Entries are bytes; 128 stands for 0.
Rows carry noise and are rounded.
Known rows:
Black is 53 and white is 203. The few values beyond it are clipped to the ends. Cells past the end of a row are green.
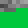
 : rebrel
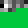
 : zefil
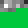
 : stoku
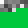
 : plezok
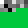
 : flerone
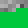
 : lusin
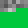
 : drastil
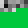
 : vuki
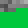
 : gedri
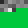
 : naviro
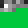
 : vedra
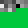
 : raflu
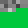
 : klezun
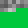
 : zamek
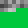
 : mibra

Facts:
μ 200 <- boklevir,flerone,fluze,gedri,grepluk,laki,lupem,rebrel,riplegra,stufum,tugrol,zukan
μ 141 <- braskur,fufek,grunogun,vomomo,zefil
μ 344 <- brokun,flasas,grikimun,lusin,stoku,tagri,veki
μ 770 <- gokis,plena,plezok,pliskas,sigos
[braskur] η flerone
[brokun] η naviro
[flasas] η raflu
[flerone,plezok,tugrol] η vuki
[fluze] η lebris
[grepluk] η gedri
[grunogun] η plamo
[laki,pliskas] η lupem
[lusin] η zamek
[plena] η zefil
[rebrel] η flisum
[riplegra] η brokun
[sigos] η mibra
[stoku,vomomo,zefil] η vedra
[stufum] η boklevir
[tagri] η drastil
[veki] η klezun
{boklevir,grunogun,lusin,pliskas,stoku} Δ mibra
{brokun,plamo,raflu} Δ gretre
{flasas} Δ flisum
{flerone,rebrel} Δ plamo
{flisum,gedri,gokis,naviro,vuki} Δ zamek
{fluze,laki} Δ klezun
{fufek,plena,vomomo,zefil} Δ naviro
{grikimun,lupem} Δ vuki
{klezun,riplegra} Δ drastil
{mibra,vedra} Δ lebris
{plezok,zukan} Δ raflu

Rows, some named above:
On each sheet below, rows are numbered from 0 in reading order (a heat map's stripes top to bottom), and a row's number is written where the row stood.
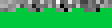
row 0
lusin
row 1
tugrol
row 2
flerone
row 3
riplegra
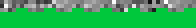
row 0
vomomo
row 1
pliskas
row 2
tagri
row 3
grikimun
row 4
plezok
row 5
lupem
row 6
veki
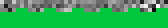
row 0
tugrol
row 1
braskur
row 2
mibra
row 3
grunogun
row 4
gokis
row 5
brokun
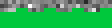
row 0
mibra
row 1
flasas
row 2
plena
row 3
naviro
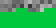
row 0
fufek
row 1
sigos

